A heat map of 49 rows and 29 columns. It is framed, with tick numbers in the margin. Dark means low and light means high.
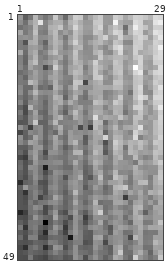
The ninth with the lowest average is the bottom left. The ninth with the highest average is the top right. Upright stripes repeat 7 times across the table. There is an overall slope up to the top right.
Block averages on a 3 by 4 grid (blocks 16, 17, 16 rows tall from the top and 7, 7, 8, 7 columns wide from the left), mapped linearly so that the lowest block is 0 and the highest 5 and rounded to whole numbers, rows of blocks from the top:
2345 / 1234 / 0123
